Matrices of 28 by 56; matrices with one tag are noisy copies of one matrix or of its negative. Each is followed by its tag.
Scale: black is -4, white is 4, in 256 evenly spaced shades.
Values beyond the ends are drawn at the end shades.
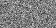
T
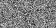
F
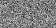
T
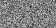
T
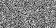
F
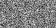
F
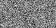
F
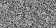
T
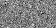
T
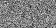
T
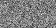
T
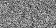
T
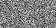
F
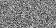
T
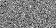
T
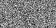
F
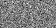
T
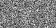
F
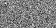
T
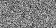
T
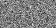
T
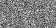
F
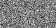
F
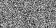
F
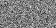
T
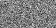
T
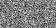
F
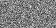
T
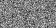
F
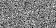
F
